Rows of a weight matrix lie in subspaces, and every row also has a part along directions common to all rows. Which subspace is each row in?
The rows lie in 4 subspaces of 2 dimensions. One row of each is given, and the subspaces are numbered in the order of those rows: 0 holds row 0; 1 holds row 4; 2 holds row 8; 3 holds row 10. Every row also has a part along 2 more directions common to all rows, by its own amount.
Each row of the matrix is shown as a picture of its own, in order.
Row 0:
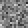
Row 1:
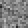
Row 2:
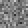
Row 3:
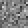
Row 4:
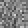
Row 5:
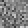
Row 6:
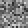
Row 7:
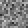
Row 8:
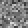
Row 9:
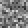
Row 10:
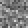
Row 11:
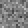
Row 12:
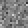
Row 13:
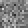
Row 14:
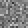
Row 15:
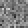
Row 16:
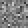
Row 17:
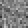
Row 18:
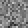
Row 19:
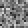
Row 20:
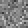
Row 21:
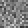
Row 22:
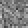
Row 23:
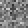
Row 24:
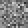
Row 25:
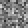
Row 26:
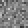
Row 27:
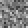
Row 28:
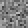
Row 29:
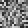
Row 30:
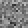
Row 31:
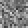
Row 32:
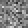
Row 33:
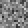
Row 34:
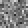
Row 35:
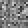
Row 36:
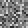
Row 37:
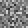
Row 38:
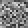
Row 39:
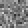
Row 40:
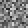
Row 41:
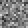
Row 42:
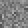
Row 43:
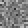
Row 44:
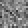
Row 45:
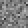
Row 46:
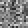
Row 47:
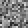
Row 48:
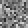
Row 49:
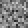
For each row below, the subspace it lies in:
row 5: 1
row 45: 0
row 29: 1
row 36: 2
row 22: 3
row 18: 2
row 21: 1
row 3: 0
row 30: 2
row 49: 3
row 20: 1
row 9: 3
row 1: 3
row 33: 3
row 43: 1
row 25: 3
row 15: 1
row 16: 0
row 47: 2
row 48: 3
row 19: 1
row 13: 1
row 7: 2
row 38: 0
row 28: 0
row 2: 1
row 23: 2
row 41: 2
